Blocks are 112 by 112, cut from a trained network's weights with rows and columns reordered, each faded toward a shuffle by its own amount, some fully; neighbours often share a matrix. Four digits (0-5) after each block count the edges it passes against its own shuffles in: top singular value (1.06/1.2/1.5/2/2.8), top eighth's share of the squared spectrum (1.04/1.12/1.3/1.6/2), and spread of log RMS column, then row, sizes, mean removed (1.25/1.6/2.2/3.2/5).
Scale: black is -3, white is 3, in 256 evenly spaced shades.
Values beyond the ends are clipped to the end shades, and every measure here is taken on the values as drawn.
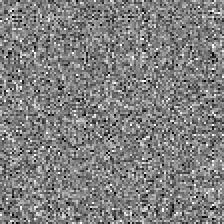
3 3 2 2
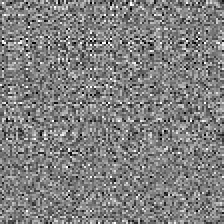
4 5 2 3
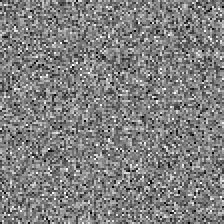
1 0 0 0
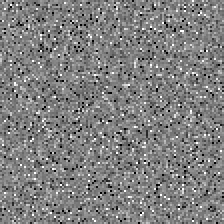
0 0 0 0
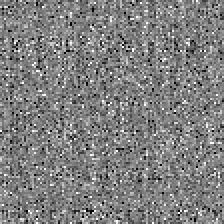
2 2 0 2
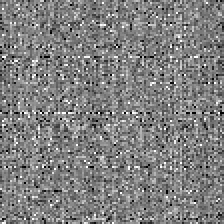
3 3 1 3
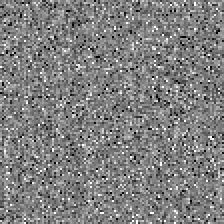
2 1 0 1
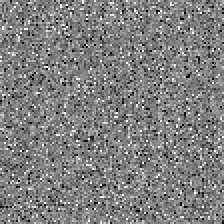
0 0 0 0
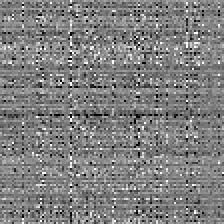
4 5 4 3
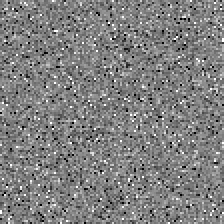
0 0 0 0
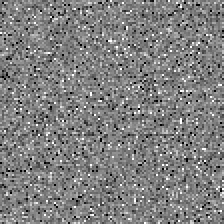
0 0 0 0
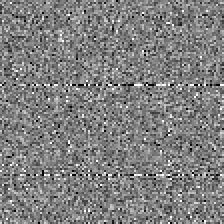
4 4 1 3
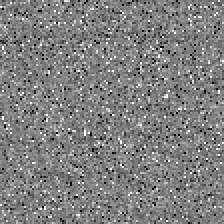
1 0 0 0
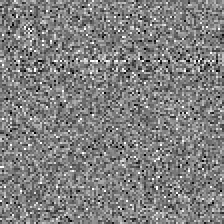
3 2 1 1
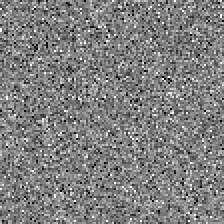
1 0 0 0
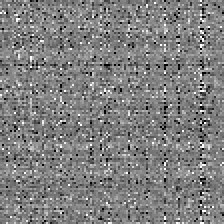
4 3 3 2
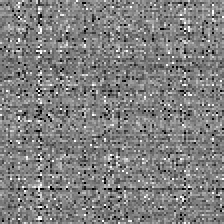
3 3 3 2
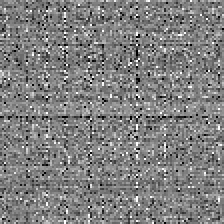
3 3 3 2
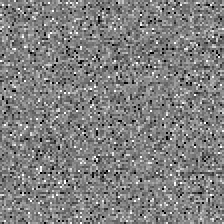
1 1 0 0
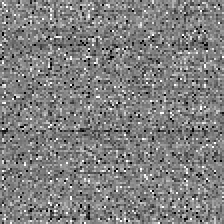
2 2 2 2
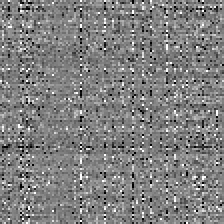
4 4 4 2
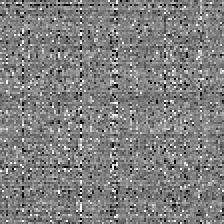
3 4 3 2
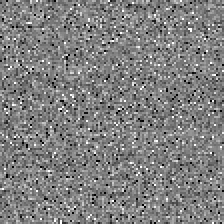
1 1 0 0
